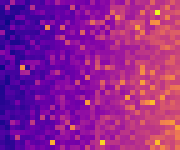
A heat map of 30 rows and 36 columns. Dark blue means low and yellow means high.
No row or column stands out. On average the colour sits 30% of the way up the scale. Fine speckle covers the field. There are no regular stripes. There is an overall slope up to the right.
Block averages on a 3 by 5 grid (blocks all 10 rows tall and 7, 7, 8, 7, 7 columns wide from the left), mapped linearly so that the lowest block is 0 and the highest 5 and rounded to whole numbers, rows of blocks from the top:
01245 / 01245 / 02345
